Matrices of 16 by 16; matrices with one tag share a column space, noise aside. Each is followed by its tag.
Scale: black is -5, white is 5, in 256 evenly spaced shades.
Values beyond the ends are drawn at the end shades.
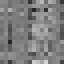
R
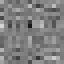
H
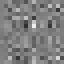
H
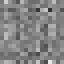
R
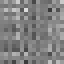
R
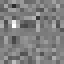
H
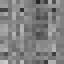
R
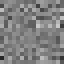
H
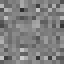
H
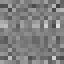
H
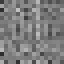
R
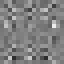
H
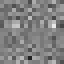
H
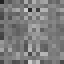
R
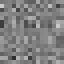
H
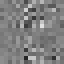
H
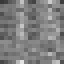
R
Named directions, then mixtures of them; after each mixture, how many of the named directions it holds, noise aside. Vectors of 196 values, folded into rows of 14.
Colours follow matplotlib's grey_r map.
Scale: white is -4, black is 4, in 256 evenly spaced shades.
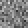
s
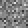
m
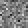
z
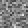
two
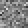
three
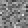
two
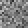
two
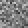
three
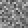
three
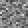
three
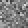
three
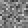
one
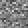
three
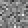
one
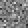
two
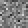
one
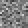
three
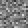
two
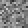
three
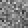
two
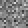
one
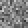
one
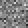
one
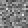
two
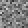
three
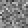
three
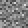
three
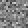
three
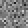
one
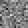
one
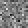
one
